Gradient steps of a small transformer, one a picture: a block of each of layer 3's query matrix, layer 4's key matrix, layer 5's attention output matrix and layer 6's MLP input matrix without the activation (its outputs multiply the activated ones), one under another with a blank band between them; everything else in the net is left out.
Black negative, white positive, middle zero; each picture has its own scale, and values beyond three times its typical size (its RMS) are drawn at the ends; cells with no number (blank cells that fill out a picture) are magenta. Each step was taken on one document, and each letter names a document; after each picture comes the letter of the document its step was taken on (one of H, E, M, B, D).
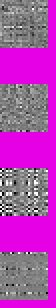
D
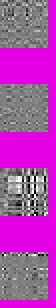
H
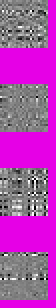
H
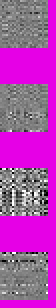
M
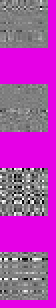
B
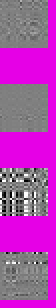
M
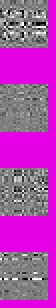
B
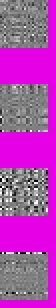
D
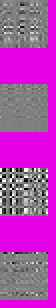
M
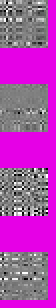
B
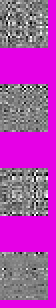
H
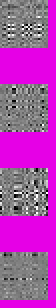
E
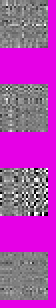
E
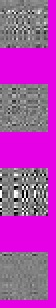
E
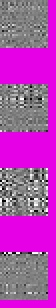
D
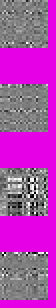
H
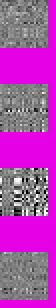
E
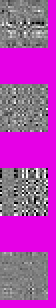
E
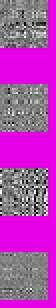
E
